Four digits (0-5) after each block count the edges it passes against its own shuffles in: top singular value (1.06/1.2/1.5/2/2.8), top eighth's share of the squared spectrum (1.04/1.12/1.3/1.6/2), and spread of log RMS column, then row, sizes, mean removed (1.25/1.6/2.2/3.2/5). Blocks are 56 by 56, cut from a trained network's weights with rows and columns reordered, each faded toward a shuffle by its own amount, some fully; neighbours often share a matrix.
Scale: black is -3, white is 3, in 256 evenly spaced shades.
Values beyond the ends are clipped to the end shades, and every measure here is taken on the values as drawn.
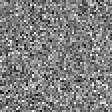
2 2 1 0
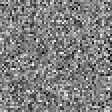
2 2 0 0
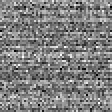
4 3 0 1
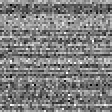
4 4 1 1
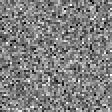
2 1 0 0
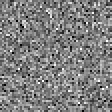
0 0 0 0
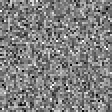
0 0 0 0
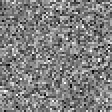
0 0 0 0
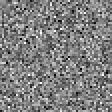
0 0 0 0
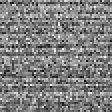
4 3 0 1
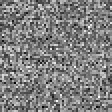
1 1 0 0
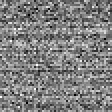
3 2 0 0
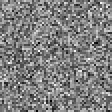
0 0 0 0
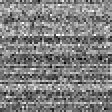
4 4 0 2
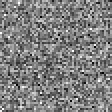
1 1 0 0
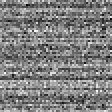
4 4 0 1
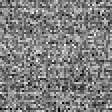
2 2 0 0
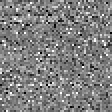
3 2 0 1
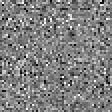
3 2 1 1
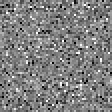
1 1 0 0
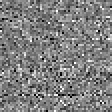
3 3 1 2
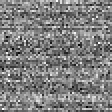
3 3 0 0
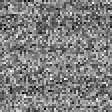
2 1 0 0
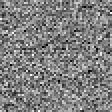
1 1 0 0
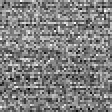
3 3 0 1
